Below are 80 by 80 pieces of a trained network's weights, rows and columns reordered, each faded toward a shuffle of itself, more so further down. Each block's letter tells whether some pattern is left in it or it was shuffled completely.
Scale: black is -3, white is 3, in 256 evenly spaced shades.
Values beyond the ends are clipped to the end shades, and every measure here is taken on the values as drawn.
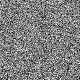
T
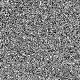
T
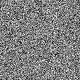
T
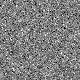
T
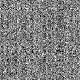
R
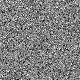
T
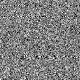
R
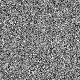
T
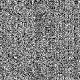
R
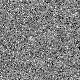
T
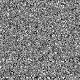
R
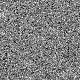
T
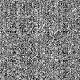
R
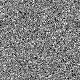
T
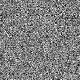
R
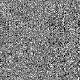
R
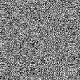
R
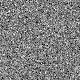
T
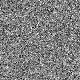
T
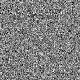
R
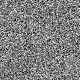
T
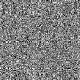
R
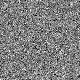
T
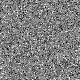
T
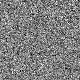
T
